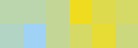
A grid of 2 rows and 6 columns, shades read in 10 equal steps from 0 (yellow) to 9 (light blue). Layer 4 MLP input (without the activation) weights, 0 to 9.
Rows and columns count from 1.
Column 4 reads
0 3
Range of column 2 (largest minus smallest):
3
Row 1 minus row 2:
-1 -3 0 -3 1 -1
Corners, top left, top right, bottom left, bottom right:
6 3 7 4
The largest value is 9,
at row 2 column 2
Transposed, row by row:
6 7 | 6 9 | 5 5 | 0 3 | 2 1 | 3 4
